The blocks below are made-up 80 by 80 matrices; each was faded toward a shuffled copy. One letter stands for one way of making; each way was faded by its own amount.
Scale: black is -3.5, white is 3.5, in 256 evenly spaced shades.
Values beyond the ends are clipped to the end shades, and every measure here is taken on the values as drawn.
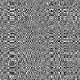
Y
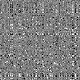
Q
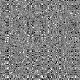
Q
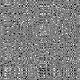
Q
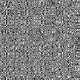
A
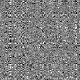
A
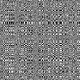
Y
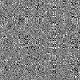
A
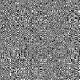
A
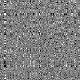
A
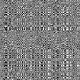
Y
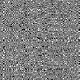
Q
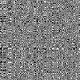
A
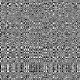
Y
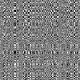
Y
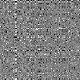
Q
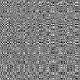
Y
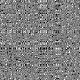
Q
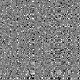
Q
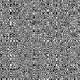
A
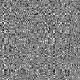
Q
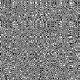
Q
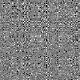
A
